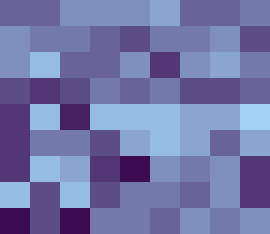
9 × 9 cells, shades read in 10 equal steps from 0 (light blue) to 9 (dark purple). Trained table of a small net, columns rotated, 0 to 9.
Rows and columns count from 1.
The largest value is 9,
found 3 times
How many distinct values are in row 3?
6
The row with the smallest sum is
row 5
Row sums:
35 39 33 49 23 33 43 37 47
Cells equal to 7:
8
